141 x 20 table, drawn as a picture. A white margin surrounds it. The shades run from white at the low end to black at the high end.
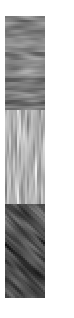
It is made of 3 by 1 panels. Panel 1,1: middling, streaked across. Panel 2,1: low, streaked downward. Panel 3,1: high, slanting down to the right.
